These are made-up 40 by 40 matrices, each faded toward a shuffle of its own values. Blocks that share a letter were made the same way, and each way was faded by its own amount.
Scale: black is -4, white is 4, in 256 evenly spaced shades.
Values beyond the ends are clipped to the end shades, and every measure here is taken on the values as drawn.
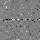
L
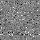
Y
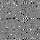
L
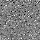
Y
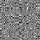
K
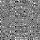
K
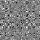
K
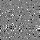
L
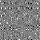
K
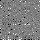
L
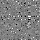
L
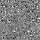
Y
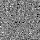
Y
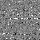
Y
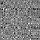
K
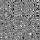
K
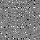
L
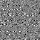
Y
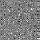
K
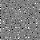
L
